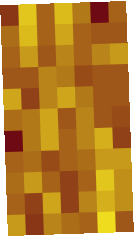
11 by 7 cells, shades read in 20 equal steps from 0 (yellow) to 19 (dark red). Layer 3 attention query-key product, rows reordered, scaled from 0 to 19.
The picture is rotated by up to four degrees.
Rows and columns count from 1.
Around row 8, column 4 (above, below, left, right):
11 14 13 10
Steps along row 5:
up down down up up same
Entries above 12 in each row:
2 0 0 1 1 1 2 1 1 2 1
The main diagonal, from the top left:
15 3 12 9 9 12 14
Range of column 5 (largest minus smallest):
5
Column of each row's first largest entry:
6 6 3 5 2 7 1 3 4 2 2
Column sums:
120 100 97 102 109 91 112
